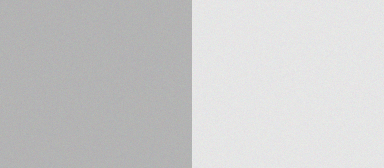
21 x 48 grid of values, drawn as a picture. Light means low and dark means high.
It is made of 1 by 2 panels. Panel 1,1: low, flat. Panel 1,2: very low, flat.
